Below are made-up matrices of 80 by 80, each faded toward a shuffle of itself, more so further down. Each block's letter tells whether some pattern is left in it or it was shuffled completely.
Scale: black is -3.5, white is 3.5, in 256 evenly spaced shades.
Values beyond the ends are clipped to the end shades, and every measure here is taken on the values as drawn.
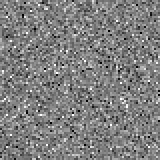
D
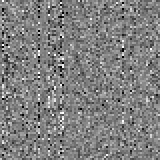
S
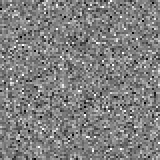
D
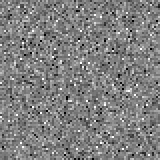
D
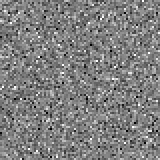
D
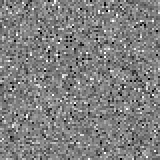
D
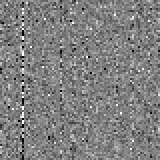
S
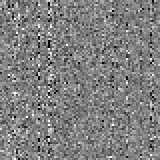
S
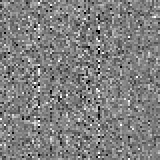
S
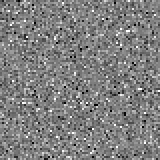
D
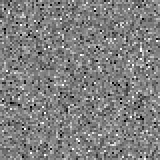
D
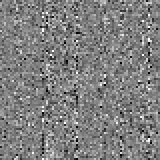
S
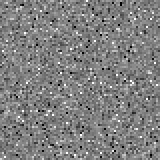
D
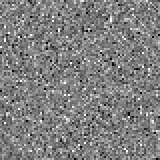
D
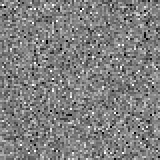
D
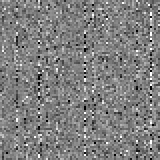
S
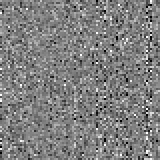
S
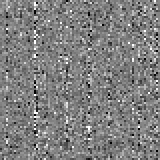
S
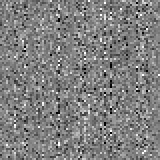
S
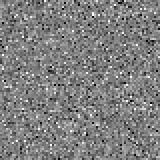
D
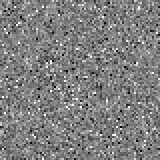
D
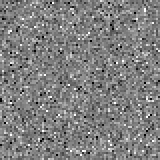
D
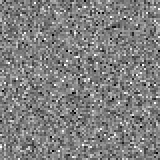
D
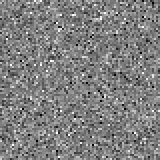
D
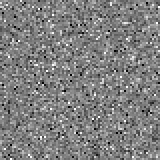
D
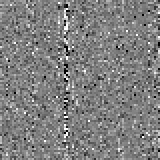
S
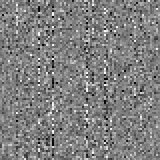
S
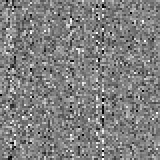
S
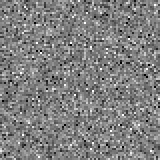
D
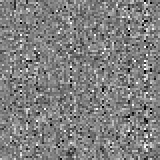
S
